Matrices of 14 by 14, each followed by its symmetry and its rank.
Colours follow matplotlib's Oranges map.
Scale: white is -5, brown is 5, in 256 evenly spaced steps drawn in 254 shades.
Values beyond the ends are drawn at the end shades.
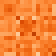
symmetric, rank three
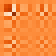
symmetric, rank one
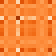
symmetric, rank one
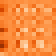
neither, rank two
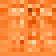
neither, rank two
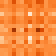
antisymmetric, rank two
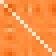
symmetric, full rank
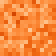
symmetric, full rank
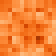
symmetric, rank three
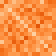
symmetric, full rank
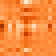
antisymmetric, rank two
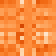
neither, rank two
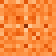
symmetric, rank three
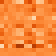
neither, rank two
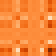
symmetric, rank one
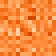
antisymmetric, rank two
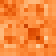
symmetric, rank three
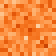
symmetric, full rank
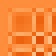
symmetric, rank one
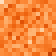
symmetric, full rank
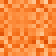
antisymmetric, rank two
